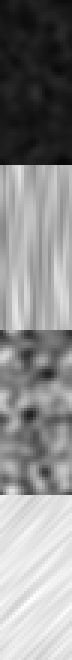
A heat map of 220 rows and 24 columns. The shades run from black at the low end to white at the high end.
The table splits into 4 rows of 1 panel. Panel 1,1: very low, blotchy, faint in contrast. Panel 2,1: high, streaked downward. Panel 3,1: middling, blotchy, strong in contrast. Panel 4,1: very high, slanting up to the right, faint in contrast.
